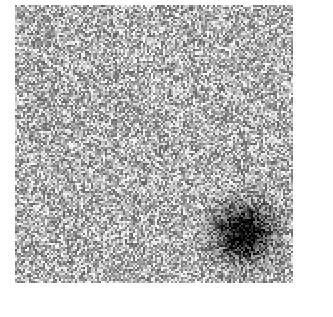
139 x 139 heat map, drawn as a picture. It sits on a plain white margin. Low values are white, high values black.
There are no regular stripes. The bottom right is the ninth with the highest average. Neither half mirrors the other. A single bump stands in the bottom right.
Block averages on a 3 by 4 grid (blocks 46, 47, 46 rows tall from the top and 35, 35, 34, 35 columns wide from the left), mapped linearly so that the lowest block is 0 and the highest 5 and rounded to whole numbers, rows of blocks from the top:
0000 | 0000 | 0015
